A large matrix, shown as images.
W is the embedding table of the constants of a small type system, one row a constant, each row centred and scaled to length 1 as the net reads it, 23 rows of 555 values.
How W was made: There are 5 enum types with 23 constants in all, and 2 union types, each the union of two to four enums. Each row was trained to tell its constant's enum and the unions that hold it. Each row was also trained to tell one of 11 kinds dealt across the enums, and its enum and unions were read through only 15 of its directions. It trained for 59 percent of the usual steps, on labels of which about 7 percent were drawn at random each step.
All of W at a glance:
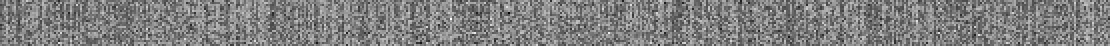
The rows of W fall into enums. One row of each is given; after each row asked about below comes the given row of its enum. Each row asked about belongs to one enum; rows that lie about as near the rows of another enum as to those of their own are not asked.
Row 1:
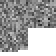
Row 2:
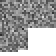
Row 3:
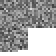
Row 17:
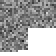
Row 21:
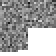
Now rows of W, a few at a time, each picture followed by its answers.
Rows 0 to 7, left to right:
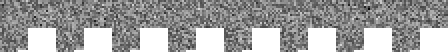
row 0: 2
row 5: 3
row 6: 2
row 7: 3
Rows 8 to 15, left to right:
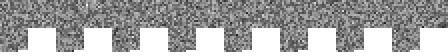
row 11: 17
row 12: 3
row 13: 2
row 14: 2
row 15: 21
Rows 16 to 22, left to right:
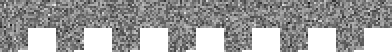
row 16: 1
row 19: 21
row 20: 3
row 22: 1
